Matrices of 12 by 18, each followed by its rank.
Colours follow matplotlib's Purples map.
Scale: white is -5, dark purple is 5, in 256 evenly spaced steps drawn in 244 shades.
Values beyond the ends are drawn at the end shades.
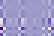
one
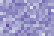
full rank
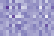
two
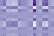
one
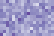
full rank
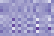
two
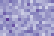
full rank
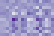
two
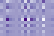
one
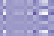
one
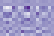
two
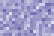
full rank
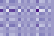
one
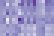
two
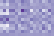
two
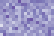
full rank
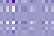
one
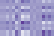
one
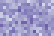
full rank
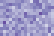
full rank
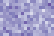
full rank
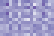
two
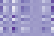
one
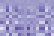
two
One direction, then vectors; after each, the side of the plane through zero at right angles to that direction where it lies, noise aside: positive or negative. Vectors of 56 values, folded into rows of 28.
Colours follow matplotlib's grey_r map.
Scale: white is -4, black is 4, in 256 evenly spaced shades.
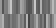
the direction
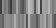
negative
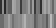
negative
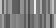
positive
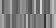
positive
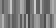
positive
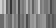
negative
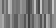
positive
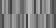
negative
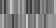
positive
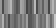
positive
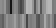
negative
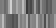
positive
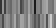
negative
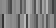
negative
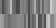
positive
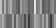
positive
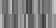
positive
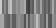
positive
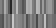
negative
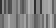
negative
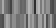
negative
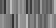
positive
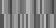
negative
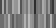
negative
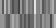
positive
